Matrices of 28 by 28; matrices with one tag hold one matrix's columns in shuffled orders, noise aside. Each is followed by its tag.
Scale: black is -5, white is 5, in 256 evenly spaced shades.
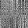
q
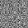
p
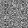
p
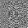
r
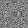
r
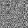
p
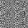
r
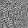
r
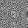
r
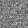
p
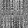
q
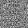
p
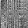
q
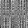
q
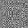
r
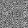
r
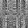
q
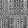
q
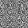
p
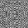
r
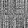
q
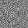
r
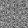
p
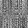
q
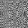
r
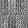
q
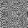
r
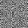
r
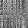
q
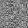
p
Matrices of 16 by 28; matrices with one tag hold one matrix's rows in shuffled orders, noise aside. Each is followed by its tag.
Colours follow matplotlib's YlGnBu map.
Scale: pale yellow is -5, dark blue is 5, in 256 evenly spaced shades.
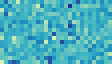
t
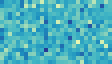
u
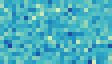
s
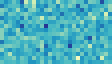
u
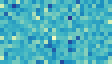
t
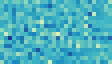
s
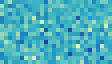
u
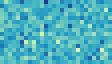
u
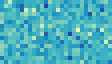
u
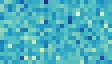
u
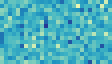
u
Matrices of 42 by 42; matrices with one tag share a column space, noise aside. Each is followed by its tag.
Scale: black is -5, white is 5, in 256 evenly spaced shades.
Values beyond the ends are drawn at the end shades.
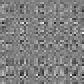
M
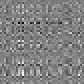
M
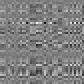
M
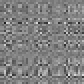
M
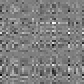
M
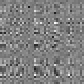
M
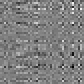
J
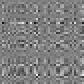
M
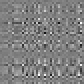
M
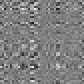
J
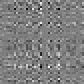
J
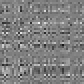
M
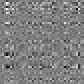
J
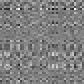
J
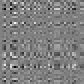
J
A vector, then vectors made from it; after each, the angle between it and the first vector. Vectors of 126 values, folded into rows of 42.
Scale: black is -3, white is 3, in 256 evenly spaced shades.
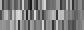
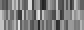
partly opposed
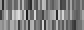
nearly parallel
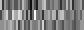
nearly parallel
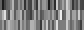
partly aligned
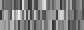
nearly parallel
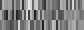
nearly opposite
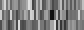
partly opposed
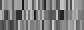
nearly opposite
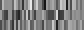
nearly opposite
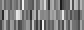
partly aligned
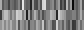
nearly parallel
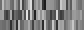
nearly opposite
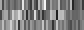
nearly parallel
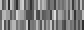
partly aligned
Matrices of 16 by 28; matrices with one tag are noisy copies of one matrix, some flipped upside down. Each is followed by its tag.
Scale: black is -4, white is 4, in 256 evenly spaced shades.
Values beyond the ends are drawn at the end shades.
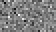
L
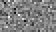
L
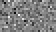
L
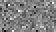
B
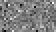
B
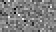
L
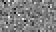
L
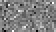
B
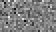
L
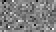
B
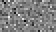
L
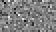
L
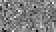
B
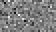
L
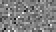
L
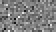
L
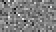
L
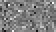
B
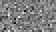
L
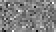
B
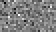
L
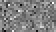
B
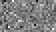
B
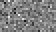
L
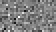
L
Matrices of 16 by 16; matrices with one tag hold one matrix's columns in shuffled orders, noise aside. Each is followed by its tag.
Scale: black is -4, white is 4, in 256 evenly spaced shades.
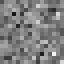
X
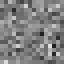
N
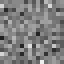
N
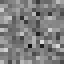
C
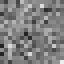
N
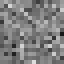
N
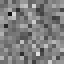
X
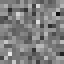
X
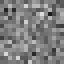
X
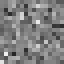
X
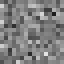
X
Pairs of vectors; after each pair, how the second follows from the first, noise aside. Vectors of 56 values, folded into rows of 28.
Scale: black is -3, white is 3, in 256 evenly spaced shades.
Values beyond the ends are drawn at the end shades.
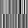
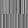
shrunk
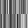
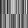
wrapped around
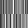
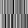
negated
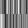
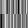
negated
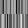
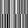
sign-scrambled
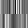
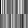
wrapped around
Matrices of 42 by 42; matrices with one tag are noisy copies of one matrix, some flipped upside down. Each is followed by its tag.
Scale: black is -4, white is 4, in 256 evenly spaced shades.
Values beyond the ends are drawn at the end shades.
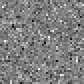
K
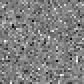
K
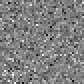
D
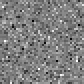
K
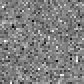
K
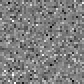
D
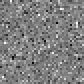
K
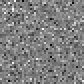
D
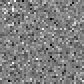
D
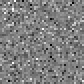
D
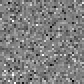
D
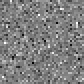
K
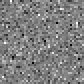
K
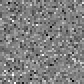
D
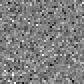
D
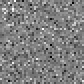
D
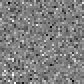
D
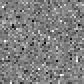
K
